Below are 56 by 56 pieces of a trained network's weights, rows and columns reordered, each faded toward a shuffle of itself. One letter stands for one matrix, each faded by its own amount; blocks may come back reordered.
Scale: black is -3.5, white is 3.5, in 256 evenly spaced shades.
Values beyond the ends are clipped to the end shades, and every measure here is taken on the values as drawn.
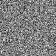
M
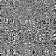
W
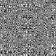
W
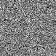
M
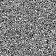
M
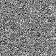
M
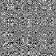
W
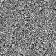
M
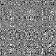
W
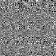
W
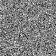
M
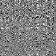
W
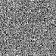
M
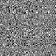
W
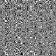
W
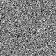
M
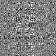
W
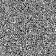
M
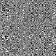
W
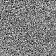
M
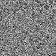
M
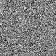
M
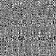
W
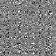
W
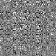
W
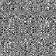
W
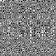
W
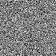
M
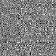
W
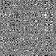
W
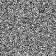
M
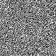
M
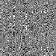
W
